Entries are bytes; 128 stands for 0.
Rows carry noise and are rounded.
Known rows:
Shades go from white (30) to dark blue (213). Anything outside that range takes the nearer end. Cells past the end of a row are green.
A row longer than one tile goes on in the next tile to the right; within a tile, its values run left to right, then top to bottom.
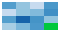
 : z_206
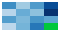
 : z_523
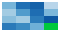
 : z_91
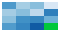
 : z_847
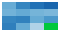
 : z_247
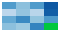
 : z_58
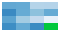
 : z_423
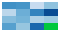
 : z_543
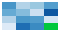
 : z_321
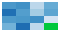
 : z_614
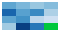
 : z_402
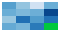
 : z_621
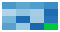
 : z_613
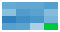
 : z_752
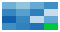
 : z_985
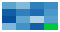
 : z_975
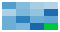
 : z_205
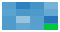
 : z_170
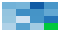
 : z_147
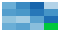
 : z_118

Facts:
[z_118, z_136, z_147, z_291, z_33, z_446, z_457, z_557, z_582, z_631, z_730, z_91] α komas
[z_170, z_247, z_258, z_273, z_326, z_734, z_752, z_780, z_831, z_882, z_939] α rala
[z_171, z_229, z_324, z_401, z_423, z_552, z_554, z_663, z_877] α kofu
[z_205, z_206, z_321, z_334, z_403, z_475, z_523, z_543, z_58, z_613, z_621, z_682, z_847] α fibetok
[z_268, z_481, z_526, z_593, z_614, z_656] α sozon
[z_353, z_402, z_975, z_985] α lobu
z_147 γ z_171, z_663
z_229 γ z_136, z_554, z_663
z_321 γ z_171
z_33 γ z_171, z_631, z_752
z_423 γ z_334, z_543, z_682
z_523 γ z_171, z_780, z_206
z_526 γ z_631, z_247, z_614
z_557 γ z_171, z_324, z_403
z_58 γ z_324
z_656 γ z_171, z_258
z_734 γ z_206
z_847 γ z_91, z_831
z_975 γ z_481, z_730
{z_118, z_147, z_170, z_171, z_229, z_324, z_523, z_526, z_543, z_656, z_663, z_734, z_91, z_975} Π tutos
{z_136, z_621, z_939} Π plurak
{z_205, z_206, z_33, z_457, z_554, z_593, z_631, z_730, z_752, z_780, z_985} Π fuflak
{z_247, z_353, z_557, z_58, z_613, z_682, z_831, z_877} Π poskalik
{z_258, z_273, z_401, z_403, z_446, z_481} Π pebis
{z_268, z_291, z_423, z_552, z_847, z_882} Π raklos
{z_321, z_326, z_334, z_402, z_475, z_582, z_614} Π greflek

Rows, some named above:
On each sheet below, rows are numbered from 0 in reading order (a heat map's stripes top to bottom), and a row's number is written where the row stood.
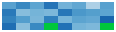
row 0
z_877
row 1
z_939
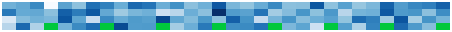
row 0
z_582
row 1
z_975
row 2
z_831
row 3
z_523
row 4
z_985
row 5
z_33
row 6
z_403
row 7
z_526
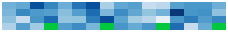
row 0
z_147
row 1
z_91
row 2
z_423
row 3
z_481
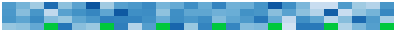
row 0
z_554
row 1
z_446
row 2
z_481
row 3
z_401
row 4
z_258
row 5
z_475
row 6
z_206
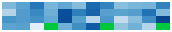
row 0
z_631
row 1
z_975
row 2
z_136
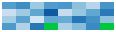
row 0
z_682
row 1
z_206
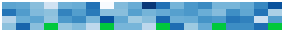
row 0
z_326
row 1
z_730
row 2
z_557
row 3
z_273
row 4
z_353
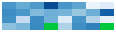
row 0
z_229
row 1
z_334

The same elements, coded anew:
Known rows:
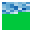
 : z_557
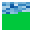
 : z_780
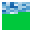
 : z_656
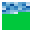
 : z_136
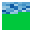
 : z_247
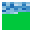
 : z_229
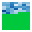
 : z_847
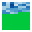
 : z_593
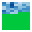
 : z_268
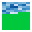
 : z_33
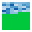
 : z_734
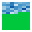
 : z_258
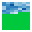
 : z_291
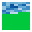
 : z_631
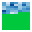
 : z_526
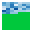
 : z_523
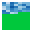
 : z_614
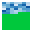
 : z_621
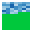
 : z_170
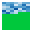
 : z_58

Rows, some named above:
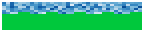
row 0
z_402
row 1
z_582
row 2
z_205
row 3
z_147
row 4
z_326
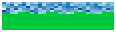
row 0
z_621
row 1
z_170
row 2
z_401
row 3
z_423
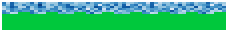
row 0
z_402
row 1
z_353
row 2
z_877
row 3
z_321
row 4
z_554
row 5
z_481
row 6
z_939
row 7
z_403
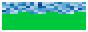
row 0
z_939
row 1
z_985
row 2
z_557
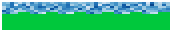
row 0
z_543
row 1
z_582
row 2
z_446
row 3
z_206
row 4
z_631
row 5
z_975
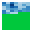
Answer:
z_353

